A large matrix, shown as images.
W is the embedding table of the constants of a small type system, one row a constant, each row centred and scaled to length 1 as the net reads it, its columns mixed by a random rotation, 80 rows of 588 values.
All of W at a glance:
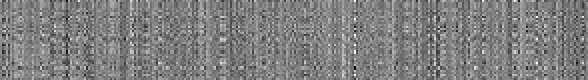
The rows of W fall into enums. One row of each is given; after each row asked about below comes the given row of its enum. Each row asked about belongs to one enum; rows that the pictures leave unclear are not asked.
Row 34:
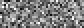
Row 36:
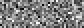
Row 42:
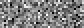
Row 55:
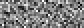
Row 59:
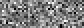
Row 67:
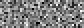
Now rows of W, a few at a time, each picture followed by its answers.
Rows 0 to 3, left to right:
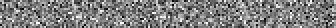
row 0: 36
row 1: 36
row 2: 34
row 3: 42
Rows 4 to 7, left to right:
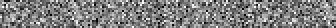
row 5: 42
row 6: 42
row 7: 34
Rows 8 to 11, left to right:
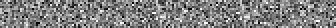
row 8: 67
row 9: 36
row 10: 36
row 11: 59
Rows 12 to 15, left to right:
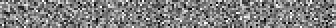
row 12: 55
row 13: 42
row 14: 36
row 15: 42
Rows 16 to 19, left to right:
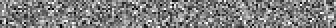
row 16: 59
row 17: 59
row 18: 34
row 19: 36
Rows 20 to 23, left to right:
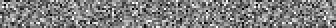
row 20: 34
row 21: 59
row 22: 42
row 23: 34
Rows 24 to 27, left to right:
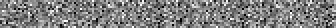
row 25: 42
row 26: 42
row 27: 42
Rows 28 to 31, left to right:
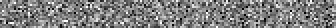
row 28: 59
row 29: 34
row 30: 42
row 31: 42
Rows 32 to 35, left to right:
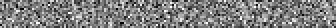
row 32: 36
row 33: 67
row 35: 34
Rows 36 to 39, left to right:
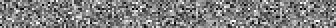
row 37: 59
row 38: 59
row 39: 59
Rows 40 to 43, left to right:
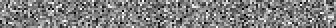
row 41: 42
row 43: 36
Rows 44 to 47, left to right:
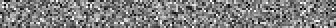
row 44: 34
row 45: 34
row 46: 55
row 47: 59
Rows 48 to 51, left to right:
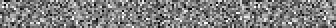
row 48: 34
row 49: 42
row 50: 36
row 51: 34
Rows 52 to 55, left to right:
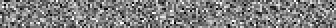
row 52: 34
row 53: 36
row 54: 59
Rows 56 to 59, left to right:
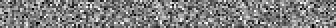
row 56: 67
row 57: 34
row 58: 34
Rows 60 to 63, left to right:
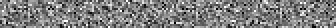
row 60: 59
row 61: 55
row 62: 59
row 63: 59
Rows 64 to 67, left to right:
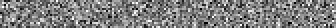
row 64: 34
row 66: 67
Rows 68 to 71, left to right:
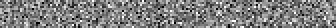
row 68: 67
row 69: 42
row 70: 59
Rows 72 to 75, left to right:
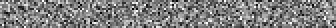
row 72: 55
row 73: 59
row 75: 34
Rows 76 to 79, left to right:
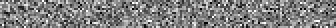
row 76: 55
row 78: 67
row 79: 59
